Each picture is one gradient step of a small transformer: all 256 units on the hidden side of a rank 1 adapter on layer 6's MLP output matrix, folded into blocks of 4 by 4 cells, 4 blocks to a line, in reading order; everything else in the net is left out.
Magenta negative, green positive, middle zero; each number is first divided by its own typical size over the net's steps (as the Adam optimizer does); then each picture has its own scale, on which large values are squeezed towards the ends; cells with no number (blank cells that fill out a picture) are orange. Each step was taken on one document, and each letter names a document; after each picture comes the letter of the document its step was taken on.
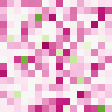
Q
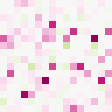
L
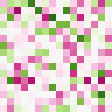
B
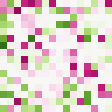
B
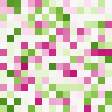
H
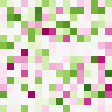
B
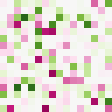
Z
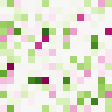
L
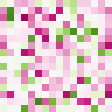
Q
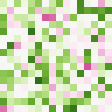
Q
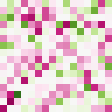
B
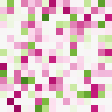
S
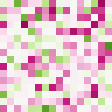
Q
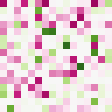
Z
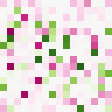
L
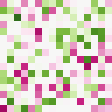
S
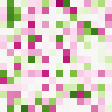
S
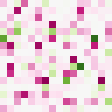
L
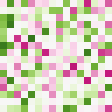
H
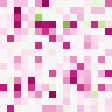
Z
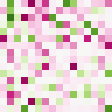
B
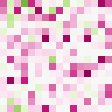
B
